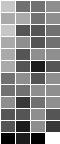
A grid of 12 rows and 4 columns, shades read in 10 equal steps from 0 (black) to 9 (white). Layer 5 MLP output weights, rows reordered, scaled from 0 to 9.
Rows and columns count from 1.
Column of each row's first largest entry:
1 1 1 1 1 1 2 3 1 3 3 4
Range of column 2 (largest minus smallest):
5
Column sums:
57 40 42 55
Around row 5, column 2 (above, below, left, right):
5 3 6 5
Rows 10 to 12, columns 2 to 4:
3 5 3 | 1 5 2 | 1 0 9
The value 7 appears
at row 1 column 1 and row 3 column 1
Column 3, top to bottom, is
4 4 3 3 5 1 3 5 4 5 5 0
